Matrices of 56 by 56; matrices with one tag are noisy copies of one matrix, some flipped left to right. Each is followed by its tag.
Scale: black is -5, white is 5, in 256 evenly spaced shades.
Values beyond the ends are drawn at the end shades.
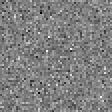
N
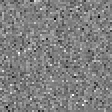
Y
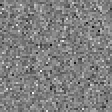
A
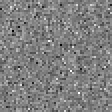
A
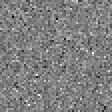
Y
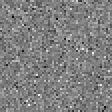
Y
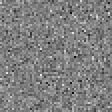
N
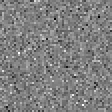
Y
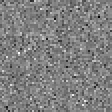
Y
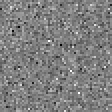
A
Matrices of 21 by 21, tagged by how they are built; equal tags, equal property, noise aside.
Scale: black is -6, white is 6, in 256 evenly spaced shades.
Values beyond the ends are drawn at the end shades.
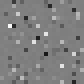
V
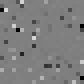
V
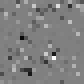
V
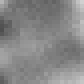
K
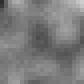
K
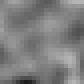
K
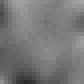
K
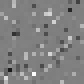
V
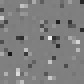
V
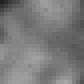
K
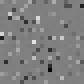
V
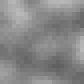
K
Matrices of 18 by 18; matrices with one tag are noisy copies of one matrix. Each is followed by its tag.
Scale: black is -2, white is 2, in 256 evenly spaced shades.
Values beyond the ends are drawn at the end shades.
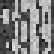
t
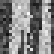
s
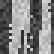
s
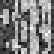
t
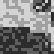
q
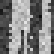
s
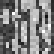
t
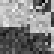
q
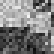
q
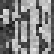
t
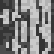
t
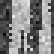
s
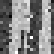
s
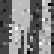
s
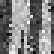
s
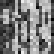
t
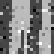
s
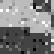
q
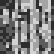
t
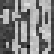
t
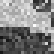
q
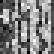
t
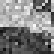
q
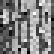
t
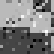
q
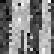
s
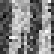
s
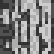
t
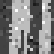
s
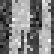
s
